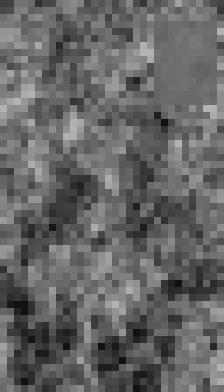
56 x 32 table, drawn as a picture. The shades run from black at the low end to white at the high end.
Odd patch: calmer, in the top right. Grain: blotchy. Ninth with the lowest average: bottom left. Calmest part: top right. Average level on the scale: 40%. Histogram: bell-shaped.
